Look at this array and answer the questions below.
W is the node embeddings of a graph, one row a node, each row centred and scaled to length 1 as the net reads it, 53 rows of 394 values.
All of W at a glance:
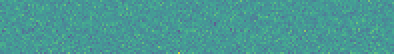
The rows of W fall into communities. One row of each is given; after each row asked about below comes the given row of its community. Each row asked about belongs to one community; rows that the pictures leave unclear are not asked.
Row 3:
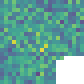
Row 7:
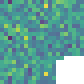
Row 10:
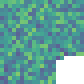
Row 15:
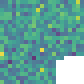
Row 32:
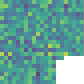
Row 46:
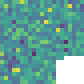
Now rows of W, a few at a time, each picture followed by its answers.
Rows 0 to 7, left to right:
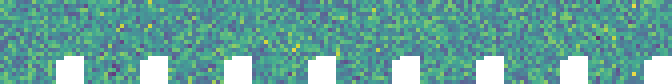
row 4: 15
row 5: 7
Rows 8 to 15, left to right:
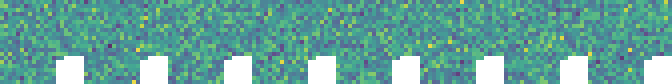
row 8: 32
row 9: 3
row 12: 46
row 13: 10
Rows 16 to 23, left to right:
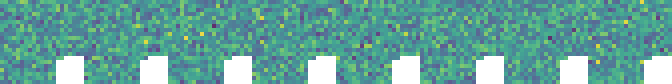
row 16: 46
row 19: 32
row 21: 3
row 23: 32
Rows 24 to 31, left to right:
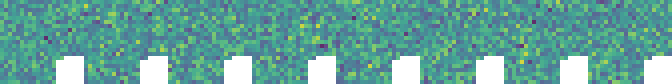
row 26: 32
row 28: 10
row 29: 46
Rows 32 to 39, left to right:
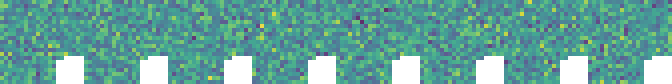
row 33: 46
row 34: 15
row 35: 10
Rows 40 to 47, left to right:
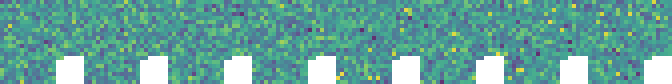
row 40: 10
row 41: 10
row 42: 32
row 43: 46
